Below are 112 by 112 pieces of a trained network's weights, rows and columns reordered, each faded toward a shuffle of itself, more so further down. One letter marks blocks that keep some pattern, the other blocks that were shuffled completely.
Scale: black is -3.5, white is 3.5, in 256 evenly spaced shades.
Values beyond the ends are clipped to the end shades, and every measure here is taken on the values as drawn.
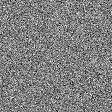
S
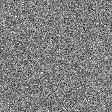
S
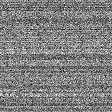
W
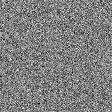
W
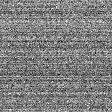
W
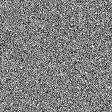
S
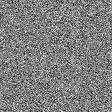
S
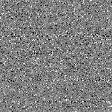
W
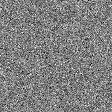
S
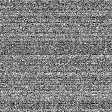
W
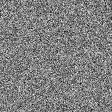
S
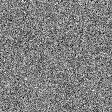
S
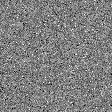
S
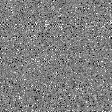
W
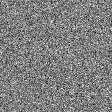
S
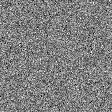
S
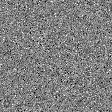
S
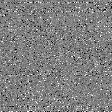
W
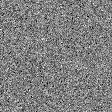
S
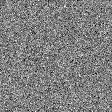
S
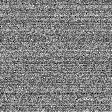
W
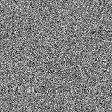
W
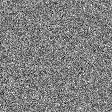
S
